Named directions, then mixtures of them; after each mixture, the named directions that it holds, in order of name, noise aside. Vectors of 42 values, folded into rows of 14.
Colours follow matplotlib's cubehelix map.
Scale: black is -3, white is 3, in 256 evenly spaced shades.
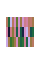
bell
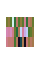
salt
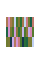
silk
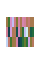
bell, salt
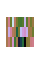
salt, silk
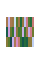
silk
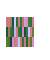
salt, silk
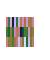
bell, salt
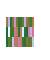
bell, silk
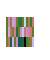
salt, silk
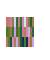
bell, silk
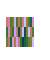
silk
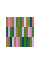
silk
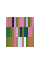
salt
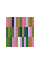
salt, silk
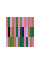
bell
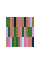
silk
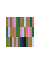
salt, silk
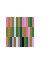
bell, silk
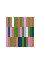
bell, salt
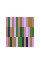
bell, silk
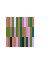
bell, silk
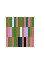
salt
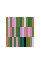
salt, silk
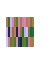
bell, salt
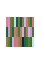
silk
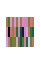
bell
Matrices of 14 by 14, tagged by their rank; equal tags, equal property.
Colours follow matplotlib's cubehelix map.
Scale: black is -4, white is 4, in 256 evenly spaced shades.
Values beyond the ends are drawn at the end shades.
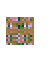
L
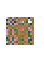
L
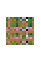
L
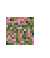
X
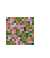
X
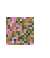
X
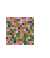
X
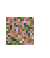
X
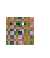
L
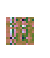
L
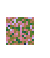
X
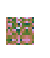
L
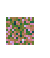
X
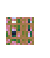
L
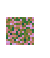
X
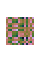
L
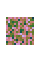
X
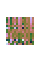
L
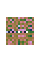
L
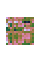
L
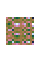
L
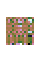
L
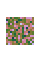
X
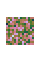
X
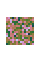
X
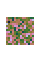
X
